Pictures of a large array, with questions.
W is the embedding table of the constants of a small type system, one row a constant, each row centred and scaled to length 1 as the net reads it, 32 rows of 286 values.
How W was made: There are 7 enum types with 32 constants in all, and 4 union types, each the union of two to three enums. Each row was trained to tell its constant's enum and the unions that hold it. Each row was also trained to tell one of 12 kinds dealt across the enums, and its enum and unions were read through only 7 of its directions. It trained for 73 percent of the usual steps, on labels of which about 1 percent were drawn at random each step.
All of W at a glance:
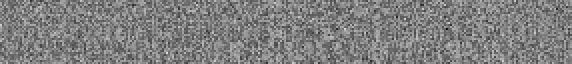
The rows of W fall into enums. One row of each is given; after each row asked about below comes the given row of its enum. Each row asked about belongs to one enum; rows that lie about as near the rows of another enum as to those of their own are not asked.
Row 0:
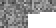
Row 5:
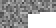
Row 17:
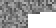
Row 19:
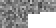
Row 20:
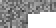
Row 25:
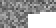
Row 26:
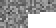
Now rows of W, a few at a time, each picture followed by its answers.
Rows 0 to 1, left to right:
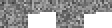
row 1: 17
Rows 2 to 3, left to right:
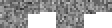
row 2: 0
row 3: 20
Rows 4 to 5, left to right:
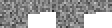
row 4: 5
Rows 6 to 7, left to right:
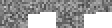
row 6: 5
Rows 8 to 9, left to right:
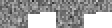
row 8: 20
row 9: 19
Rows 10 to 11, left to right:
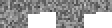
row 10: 25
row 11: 19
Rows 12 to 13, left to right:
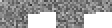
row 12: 17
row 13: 25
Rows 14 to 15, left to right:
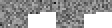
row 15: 17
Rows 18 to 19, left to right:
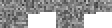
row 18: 19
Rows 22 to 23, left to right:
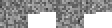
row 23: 26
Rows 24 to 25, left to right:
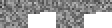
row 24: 5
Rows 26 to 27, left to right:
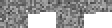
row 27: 0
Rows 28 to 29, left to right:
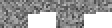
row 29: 0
